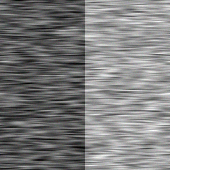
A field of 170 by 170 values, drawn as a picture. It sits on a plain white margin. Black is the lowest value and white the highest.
A vertical seam about 50% of the way across splits the table, and the right part is higher. Streaks run across, left to right. Overall the values sit about 50% of the way up the scale.
